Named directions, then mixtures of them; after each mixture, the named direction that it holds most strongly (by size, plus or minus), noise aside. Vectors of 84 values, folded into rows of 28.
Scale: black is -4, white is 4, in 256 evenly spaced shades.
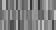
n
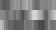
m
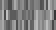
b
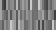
n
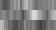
m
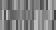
b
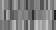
b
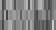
b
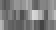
m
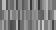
n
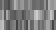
b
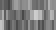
m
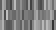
b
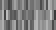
b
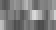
m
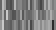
b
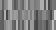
b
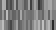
n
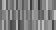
n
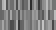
n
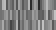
n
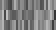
b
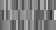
b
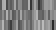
n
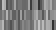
n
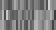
b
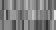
b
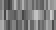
b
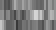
m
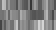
m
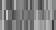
b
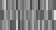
n
